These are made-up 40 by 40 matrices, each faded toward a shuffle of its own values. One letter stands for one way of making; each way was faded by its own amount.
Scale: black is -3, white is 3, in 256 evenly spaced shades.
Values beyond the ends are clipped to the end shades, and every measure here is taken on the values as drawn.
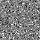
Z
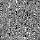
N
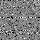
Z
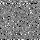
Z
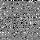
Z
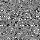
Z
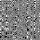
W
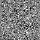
N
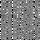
W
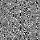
N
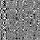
W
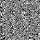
N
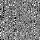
N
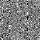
N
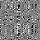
W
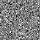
N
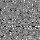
Z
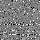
Z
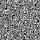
N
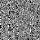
N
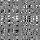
W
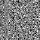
N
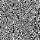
N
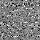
Z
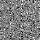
N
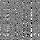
W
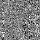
N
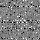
Z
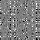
W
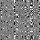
W
